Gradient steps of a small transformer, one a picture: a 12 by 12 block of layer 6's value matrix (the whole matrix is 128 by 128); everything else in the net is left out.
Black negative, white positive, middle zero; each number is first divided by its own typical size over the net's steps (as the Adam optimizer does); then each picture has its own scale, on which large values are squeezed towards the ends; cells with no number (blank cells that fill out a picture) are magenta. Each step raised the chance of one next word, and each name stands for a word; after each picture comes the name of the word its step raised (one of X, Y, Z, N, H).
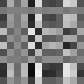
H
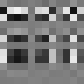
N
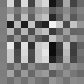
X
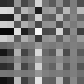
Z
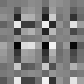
X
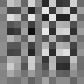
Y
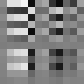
Z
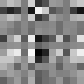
N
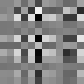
N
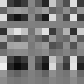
Y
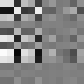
N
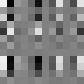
Y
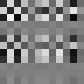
N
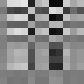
Z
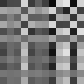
Z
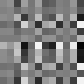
X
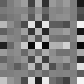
X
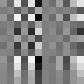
Y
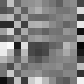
X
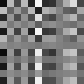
Z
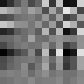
Z
